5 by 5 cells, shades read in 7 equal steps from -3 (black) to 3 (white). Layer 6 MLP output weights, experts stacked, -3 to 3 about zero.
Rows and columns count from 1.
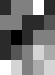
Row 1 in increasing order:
-2 -2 0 0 3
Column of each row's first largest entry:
4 1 4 4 1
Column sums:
-3 -2 -4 4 0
